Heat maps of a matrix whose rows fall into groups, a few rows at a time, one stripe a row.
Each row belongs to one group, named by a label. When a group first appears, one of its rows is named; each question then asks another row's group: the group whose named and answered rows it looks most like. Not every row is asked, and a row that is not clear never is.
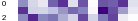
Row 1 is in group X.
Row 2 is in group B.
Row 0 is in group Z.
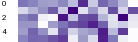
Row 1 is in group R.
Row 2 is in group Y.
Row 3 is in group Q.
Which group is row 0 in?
B
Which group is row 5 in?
B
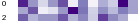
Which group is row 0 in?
Z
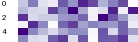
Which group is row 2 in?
X
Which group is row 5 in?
Z
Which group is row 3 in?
Y
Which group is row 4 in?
X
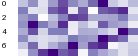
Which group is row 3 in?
B
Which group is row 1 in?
Z
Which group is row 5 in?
X
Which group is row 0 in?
Q
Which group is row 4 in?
Z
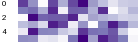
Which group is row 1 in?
Q
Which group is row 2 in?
R
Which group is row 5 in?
X
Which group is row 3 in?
Z
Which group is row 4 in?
B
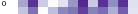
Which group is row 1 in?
Y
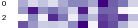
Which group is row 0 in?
X
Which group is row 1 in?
B
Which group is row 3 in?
X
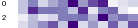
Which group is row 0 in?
Q
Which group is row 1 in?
B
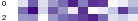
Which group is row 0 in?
Q
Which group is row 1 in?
Z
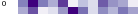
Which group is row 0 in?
B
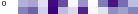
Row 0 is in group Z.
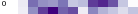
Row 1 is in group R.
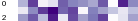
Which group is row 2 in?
Q
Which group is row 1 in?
R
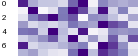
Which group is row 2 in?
R
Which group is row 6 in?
X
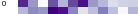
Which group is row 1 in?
R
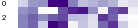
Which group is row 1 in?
Y
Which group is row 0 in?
R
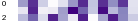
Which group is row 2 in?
Z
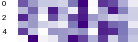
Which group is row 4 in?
X
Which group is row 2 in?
Q
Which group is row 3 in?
X
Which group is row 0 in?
X
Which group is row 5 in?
Y
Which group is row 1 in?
Z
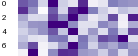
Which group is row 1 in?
Q
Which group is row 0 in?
Z
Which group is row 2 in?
R
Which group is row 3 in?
R
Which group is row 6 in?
Y
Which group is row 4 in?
R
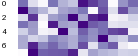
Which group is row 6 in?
B
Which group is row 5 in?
Q
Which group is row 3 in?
Q
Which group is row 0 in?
Q
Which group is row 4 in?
Y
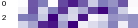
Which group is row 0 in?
Y
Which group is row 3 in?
R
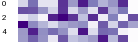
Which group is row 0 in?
Y
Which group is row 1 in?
B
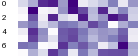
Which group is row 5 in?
Y
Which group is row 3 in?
Q
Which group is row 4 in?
Y
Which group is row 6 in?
Y
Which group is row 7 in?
Z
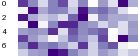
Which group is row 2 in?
X
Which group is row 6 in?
B
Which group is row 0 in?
Z
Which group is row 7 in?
R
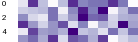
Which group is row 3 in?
Z
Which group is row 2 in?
Q
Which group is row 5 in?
Q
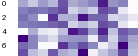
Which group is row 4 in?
Y
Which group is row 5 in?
X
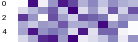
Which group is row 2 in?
Q
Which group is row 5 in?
R
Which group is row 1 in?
R
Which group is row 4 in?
B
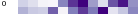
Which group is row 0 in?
Y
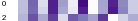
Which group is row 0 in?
Z
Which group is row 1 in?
Z
